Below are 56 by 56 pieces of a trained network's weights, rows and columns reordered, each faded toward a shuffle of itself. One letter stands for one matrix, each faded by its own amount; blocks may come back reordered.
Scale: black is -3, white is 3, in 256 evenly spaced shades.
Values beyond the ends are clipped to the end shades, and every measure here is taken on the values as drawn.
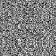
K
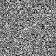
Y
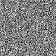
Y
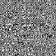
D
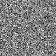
Y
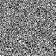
Y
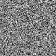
Y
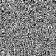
Y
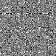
D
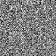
Y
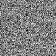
Y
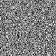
Y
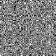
D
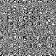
D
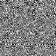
D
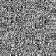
K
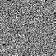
Y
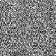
K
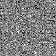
D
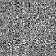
D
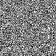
Y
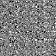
D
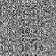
K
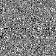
D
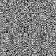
K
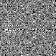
D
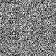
Y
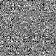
D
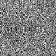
Y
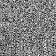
Y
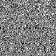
D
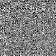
D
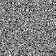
D
